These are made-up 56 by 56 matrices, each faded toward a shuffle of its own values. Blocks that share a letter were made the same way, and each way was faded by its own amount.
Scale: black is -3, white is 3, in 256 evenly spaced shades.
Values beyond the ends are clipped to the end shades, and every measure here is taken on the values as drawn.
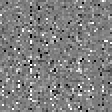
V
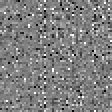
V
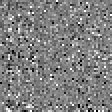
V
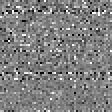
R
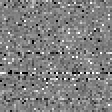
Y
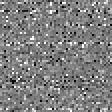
Y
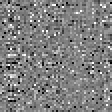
V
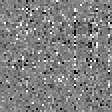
V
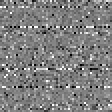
R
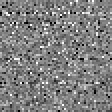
Y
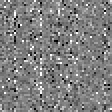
V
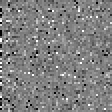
V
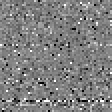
Y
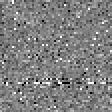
Y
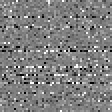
R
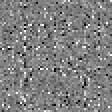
V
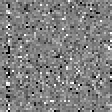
V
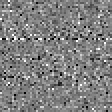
Y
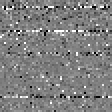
R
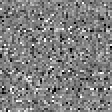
Y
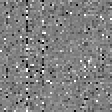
V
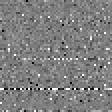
R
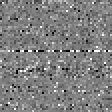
R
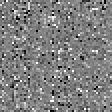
V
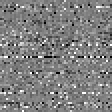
R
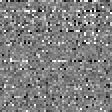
R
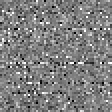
Y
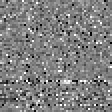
Y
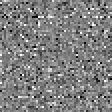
Y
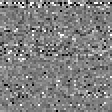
R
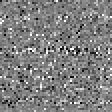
Y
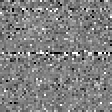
R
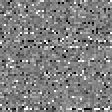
Y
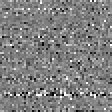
R
